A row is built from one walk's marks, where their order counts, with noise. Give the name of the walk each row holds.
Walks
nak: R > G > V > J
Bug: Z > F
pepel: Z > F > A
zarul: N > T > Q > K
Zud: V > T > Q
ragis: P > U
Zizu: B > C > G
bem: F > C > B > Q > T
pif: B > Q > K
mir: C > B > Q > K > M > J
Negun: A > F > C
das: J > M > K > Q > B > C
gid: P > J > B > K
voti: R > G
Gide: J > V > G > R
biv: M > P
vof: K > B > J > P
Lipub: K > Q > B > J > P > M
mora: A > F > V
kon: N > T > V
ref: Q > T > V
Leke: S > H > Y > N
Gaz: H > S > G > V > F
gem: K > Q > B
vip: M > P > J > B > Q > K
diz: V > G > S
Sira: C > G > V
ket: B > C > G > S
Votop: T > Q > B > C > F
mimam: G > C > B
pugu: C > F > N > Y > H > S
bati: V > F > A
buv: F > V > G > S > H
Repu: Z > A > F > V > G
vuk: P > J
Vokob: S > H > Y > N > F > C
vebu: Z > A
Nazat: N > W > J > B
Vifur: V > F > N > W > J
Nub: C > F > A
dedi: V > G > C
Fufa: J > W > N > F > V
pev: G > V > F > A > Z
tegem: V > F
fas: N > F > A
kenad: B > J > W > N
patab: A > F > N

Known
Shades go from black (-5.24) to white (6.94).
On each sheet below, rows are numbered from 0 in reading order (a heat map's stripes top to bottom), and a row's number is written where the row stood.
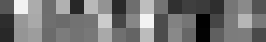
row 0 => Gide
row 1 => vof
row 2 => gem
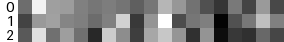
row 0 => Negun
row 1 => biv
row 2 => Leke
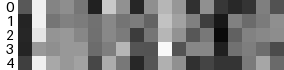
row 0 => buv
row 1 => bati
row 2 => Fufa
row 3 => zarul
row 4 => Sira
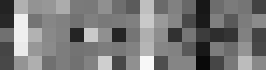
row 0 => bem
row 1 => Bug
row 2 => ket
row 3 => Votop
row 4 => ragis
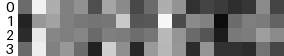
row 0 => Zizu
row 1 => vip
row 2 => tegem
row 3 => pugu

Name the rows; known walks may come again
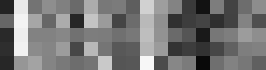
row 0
vebu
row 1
voti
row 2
tegem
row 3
Repu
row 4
vip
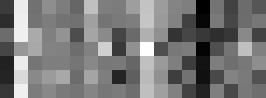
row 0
patab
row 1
fas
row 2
Zizu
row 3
biv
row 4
bati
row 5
kon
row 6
Nub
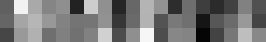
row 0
diz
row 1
das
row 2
ragis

